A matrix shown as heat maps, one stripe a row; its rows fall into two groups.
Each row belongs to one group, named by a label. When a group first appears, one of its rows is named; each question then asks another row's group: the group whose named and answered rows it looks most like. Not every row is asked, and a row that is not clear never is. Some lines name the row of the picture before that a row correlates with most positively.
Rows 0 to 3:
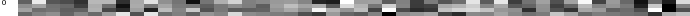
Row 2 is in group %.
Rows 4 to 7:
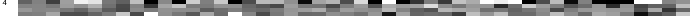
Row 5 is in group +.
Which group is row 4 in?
%
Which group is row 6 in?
%
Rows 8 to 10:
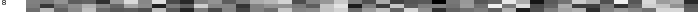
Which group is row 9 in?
%
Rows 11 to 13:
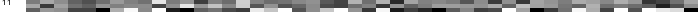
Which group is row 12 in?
+
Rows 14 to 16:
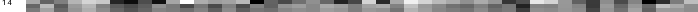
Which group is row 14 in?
+
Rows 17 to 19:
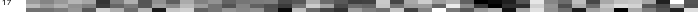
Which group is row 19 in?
+
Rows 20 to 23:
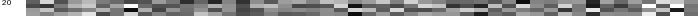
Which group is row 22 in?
%
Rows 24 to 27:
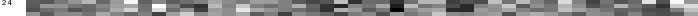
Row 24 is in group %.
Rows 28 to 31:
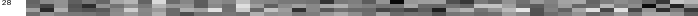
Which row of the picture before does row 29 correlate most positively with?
26
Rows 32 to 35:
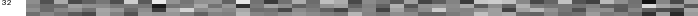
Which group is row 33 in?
%
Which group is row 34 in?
+
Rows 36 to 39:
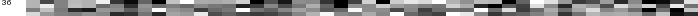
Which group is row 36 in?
+
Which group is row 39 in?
%
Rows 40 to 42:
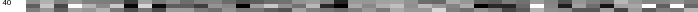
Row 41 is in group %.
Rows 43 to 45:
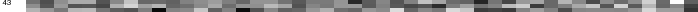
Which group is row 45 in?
%
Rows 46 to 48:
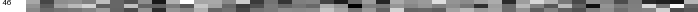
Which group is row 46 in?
+
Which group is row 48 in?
%
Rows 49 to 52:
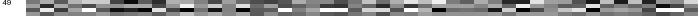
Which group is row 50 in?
+
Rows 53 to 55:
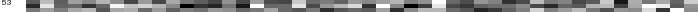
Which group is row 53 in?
+
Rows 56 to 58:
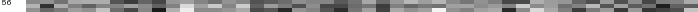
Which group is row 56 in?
+
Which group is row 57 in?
+
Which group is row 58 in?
+
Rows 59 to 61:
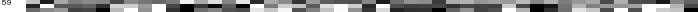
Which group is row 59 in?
+
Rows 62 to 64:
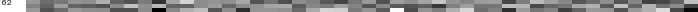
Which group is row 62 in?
+
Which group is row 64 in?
%
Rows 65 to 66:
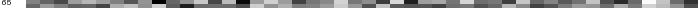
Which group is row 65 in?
%
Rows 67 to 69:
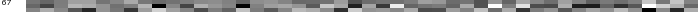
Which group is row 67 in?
%
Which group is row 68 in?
%
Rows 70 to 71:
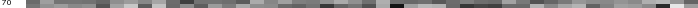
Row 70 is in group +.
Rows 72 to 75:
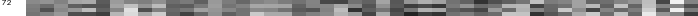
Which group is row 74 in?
%
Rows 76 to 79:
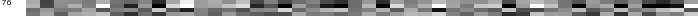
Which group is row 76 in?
+
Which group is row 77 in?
+
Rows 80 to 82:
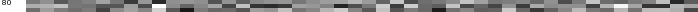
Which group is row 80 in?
%
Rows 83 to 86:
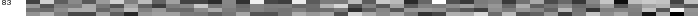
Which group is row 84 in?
%
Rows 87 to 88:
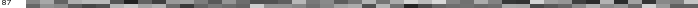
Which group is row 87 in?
+
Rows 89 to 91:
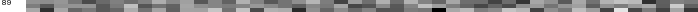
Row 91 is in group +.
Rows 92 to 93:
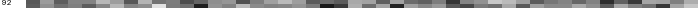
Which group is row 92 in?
%
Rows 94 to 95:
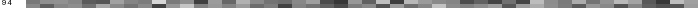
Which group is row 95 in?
+
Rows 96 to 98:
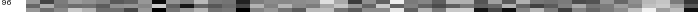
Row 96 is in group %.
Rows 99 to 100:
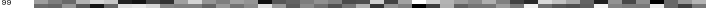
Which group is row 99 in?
+
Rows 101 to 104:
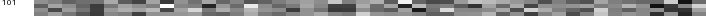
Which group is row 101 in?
%
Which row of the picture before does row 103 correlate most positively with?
100
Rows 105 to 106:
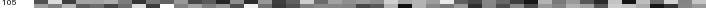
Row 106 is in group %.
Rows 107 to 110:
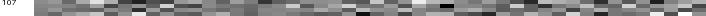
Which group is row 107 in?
+
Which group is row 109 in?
%
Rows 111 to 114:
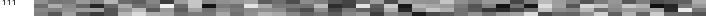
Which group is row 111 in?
+
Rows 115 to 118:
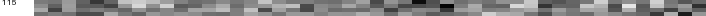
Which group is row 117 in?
+
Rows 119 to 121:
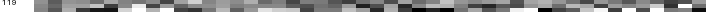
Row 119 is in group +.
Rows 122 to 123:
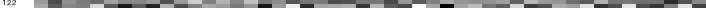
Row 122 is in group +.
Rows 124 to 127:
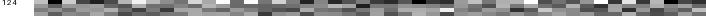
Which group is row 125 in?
%
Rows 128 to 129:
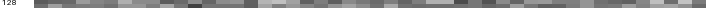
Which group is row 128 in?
%
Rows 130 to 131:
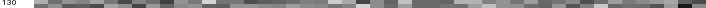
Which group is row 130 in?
%
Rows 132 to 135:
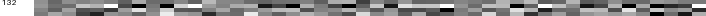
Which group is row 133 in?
+
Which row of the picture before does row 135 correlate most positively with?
131
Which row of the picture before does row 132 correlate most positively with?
130
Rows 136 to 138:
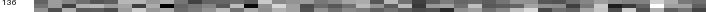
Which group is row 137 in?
%
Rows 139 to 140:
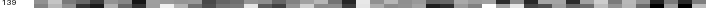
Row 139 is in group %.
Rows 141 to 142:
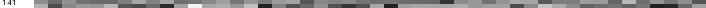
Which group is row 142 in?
+
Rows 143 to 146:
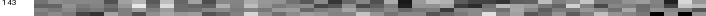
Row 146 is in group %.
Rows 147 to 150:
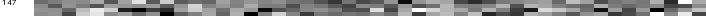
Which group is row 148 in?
+
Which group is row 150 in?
%
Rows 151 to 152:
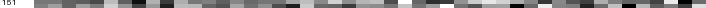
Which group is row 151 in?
%
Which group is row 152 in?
+
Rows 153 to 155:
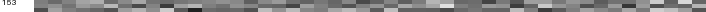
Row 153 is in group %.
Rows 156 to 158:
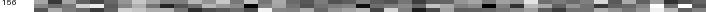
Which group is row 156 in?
+
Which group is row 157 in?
%
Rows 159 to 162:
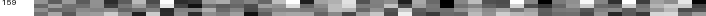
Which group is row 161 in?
%
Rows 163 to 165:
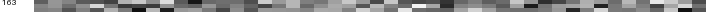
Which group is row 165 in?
%
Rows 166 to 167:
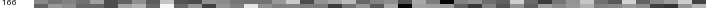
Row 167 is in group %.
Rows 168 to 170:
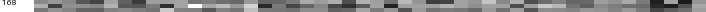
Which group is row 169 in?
+
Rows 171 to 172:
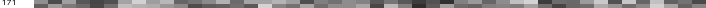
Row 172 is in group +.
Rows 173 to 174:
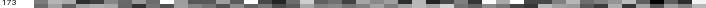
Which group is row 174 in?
+
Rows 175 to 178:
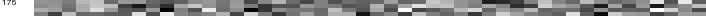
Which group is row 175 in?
%
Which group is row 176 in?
+
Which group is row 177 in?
%
